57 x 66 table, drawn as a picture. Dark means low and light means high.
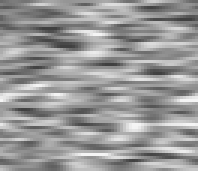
Ninth with the lowest average: top left. Mirror symmetry: none. Slope: none. Histogram: bell-shaped. Grain: streaks across.
